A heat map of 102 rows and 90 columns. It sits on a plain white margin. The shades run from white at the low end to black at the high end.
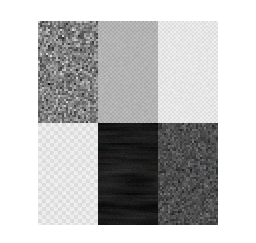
It is made of 2 by 3 panels. Panel 1,1: middling, fine-grained, strong in contrast. Panel 1,2: low, checkered, faint in contrast. Panel 1,3: very low, checkered, faint in contrast. Panel 2,1: very low, checkered, faint in contrast. Panel 2,2: very high, streaked across, faint in contrast. Panel 2,3: high, fine-grained.
